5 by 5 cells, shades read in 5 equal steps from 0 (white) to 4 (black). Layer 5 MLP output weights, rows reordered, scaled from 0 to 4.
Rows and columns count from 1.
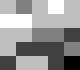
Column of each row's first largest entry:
2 3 5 2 5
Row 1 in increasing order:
0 1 1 1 2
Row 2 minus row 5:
-3 -1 0 -2 -3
